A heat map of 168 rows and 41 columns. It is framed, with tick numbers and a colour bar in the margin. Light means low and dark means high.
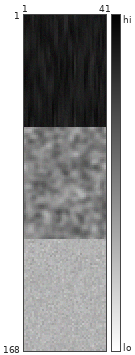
The table splits into 3 rows of 1 panel. Panel 1,1: very high, streaked downward, faint in contrast. Panel 2,1: middling, blotchy. Panel 3,1: low, fine-grained, faint in contrast.
